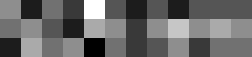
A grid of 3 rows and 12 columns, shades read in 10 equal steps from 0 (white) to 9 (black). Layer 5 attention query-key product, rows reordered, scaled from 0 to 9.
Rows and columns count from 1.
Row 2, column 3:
6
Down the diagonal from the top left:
4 4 5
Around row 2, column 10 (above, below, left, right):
6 7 2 3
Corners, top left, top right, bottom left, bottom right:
4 6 8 5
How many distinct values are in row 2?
7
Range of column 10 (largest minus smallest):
3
